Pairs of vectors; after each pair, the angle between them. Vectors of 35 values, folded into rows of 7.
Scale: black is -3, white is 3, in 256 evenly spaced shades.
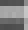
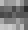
nearly opposite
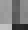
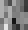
partly aligned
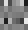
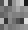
nearly parallel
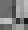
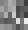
nearly opposite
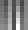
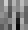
nearly opposite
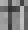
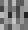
partly aligned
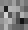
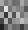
partly opposed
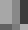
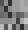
partly opposed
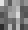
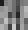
nearly opposite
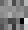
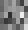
partly aligned
